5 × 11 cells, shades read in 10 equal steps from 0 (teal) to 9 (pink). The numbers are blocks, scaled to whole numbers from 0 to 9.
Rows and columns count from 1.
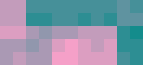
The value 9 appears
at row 4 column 6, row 5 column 5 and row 5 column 6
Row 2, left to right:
7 7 1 1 2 2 1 2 1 3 3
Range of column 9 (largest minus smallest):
7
